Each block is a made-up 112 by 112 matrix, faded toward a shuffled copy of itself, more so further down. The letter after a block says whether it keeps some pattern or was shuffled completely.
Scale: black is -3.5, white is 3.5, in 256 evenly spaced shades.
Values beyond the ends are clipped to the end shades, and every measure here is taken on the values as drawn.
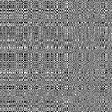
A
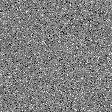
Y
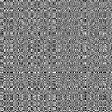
A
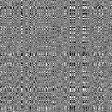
A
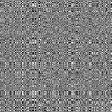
A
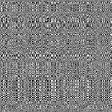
A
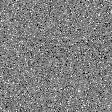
Y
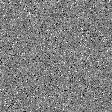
Y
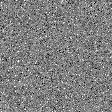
Y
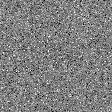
Y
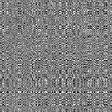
A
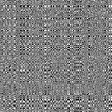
A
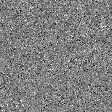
Y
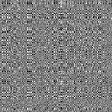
A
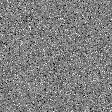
Y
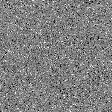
Y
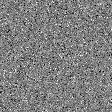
Y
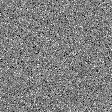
Y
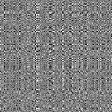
A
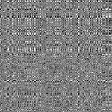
A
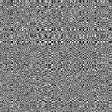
A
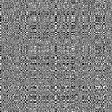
A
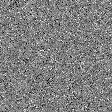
Y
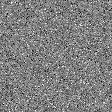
Y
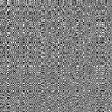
A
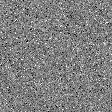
Y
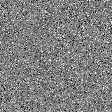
Y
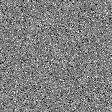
Y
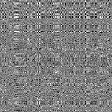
A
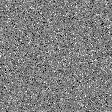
Y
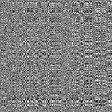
A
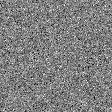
Y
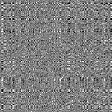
A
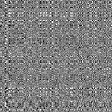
A
